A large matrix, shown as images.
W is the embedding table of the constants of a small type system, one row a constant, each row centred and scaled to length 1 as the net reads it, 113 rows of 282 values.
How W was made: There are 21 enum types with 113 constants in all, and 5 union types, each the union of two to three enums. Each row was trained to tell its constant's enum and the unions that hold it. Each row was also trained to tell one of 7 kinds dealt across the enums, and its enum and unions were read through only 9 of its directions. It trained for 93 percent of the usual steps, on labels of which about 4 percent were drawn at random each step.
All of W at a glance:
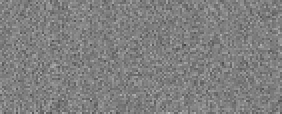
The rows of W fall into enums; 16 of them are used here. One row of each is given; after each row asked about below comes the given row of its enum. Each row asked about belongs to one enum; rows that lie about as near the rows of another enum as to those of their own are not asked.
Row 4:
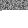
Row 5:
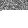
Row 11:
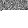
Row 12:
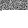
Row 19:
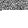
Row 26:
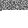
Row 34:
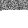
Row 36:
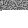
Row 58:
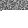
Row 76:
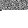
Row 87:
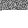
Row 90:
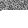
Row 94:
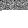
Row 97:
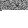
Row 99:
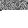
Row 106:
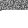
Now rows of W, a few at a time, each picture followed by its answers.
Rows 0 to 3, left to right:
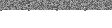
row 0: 106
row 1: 97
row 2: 12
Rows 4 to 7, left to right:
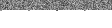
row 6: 36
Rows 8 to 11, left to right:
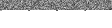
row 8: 58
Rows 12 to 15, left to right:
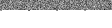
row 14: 12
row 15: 11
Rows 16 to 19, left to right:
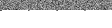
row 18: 58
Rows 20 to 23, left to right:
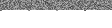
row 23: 97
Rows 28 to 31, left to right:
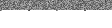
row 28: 36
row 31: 97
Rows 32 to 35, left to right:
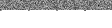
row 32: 76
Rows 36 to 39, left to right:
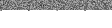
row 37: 12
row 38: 36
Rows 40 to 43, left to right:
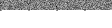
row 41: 87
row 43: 87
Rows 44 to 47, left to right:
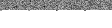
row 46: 19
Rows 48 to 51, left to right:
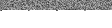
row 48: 106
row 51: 87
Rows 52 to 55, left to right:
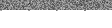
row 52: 4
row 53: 11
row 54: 106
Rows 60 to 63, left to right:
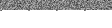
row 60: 5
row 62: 106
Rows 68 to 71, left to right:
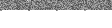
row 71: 11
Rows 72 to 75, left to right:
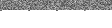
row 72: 4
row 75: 106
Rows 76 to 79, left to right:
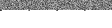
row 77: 36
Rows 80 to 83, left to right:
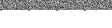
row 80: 11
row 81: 97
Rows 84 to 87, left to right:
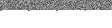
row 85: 4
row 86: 36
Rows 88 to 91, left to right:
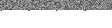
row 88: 58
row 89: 87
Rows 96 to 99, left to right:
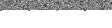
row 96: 58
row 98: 11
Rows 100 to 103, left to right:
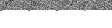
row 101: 36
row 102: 58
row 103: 97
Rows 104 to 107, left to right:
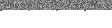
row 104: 12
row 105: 4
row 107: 12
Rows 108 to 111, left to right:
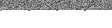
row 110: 12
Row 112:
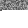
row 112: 87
